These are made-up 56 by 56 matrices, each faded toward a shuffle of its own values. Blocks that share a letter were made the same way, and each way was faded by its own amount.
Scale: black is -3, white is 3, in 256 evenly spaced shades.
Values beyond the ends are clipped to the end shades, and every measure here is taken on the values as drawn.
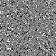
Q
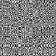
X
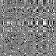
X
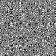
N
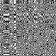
X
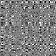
X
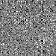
N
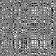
X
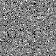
N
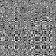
X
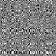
X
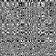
X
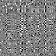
X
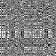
X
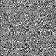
N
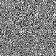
N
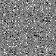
Q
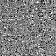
N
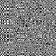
X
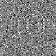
N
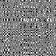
X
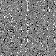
Q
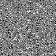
N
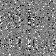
Q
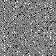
Q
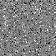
Q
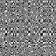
X
